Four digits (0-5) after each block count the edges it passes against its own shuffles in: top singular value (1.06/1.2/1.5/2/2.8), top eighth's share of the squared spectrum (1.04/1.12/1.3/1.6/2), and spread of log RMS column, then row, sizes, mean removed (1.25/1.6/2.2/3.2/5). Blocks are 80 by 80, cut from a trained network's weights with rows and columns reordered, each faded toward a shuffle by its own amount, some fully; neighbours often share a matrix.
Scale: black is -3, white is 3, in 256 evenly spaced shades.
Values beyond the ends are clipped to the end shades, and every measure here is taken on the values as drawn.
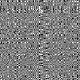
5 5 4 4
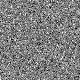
1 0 0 0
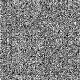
3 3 0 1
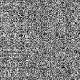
3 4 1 2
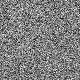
0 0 0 0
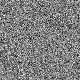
0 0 0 0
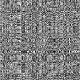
4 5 2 3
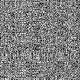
3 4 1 1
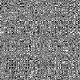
4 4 2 3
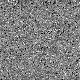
0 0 0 0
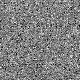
2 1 0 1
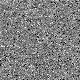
1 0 0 0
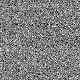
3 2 0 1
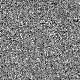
0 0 0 0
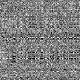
4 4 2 3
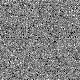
2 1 0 1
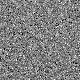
0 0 0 0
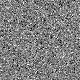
1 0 0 0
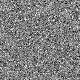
1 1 0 0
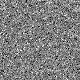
2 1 0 0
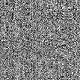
3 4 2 1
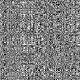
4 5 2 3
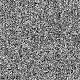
2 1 0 0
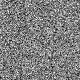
1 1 0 0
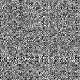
3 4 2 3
